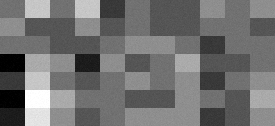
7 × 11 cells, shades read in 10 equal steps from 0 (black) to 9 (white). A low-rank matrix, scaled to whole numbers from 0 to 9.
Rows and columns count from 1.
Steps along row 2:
down same up down up down same up same down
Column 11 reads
5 3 4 4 5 6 5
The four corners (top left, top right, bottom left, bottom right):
4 5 1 5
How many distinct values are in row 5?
5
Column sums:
16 44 30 26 26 29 27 31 22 25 32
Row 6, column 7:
3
